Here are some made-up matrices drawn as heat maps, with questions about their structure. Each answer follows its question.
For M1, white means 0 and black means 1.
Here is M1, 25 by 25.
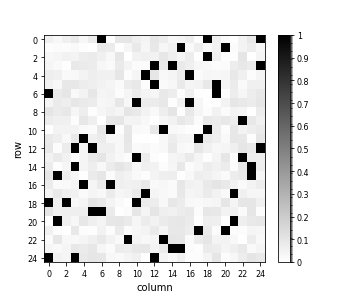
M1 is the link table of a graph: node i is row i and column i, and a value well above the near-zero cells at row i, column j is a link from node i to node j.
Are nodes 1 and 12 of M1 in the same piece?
yes
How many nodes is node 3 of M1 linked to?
3
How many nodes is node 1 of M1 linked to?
2
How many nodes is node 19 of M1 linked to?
2
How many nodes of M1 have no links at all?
1
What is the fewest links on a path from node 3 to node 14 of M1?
1
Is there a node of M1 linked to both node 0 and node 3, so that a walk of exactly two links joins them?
yes
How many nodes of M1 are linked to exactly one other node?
2
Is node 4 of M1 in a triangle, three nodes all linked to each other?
no
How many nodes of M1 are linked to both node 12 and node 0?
1
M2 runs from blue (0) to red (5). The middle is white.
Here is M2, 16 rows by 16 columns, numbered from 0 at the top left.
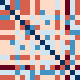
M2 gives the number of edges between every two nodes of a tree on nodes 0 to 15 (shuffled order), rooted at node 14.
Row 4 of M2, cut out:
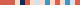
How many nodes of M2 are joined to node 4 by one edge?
2
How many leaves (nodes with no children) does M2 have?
10
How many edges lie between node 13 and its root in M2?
3
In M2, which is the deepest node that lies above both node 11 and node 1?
3
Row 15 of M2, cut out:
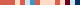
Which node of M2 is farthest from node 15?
13
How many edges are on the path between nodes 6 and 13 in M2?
4
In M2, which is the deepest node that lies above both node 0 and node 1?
3
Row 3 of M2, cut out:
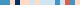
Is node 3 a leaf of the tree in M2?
no
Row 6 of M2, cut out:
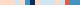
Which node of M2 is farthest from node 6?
13
